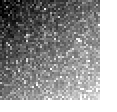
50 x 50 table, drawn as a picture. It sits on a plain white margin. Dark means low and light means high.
Grain: fine. Ninth with the highest average: bottom right. Odd rows or columns: none. Ninth with the lowest average: top left. Mirror symmetry: none. Slope: up to the bottom right.
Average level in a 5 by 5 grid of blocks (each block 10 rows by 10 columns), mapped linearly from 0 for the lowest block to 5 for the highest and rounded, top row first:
01122 / 11233 / 12334 / 23344 / 33445
